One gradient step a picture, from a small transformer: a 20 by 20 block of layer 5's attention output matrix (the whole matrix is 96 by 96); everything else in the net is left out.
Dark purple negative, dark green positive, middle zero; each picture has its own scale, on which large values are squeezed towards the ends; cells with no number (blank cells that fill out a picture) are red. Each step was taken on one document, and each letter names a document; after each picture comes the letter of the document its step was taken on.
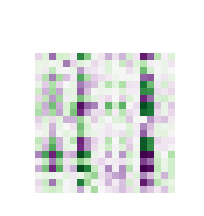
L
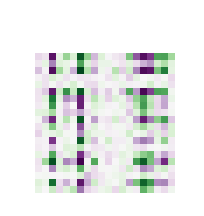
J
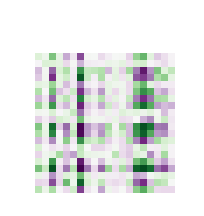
J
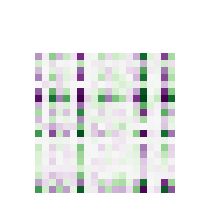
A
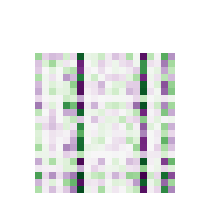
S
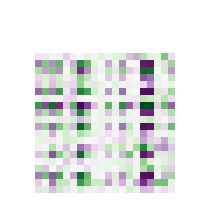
L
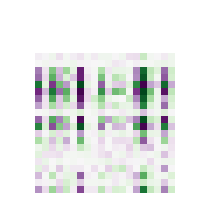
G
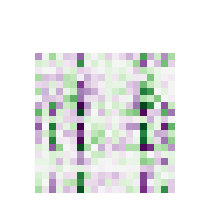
S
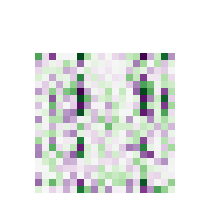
S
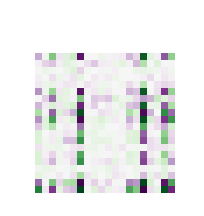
S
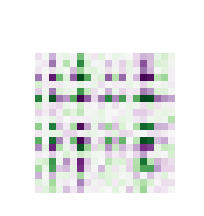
J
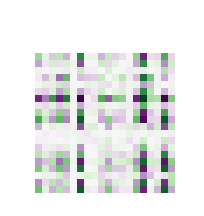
G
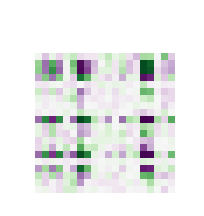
L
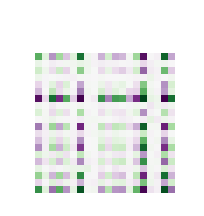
A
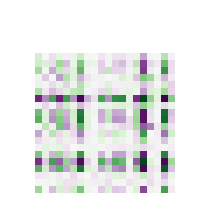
G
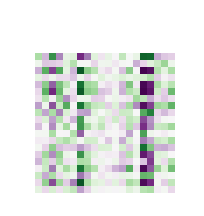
L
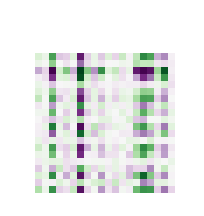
J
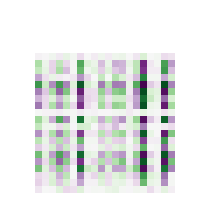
G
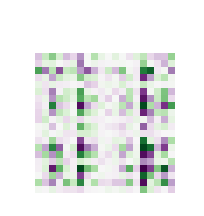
L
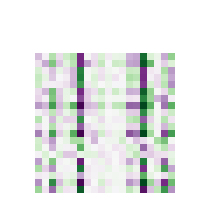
S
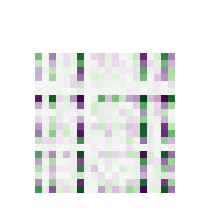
A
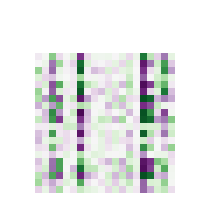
L
